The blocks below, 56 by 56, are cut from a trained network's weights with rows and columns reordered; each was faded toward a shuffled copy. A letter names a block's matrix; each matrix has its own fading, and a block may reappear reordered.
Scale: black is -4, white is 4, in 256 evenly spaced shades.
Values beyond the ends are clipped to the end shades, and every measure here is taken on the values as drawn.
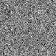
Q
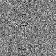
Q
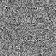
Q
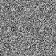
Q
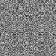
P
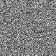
Q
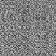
P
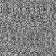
P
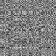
P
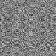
P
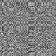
P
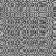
P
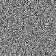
Q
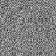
P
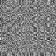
P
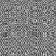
P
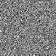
Q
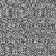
P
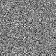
Q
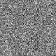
Q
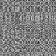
P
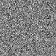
Q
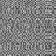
P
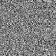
Q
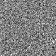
Q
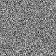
Q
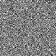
Q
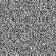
Q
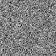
Q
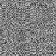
P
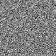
Q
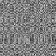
P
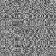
P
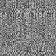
P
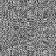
P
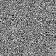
Q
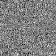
Q
